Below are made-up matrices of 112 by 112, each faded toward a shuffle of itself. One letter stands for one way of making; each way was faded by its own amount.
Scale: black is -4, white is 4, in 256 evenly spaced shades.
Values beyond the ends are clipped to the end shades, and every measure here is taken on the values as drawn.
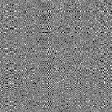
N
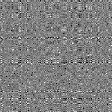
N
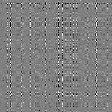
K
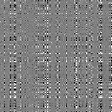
K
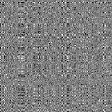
N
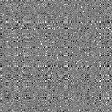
N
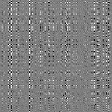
K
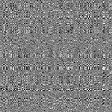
N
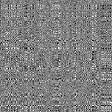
N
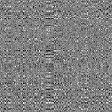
N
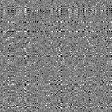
N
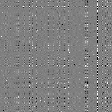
K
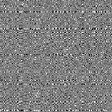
N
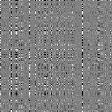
K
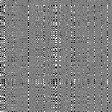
K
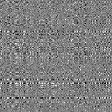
N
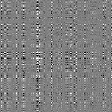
K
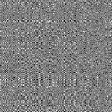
N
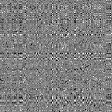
N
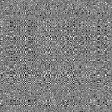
N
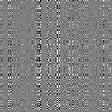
K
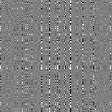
K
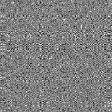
N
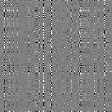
K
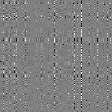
K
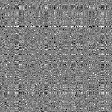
N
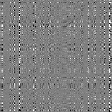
K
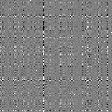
K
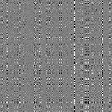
K
